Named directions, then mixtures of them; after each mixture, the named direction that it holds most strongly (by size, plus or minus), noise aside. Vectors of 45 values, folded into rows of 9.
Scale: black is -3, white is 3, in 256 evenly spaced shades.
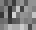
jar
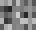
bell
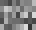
bell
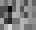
bell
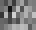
jar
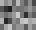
bell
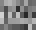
jar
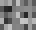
bell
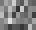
jar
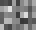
bell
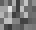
bell
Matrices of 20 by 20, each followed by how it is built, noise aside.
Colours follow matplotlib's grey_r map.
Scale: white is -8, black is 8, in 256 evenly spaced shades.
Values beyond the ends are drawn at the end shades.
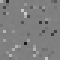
sparse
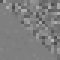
upper triangular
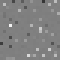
sparse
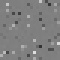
sparse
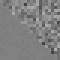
upper triangular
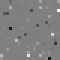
sparse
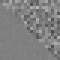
upper triangular
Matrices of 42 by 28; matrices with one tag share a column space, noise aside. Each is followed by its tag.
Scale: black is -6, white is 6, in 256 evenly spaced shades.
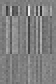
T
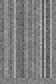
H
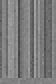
H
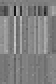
T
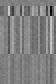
T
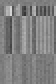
T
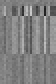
T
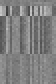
T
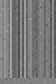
H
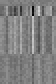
T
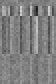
T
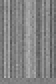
H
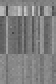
T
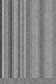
H
